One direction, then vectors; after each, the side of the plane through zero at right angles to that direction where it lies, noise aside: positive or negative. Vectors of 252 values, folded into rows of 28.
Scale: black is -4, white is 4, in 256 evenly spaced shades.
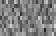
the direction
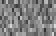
positive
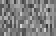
negative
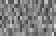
positive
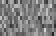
negative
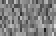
positive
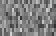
negative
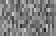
positive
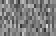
positive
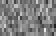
negative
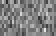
negative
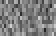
positive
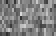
negative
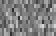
positive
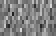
negative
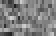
positive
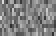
negative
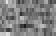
positive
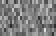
negative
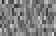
positive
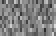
positive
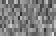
positive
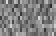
positive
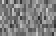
negative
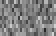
positive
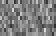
negative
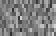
positive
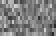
negative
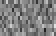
positive
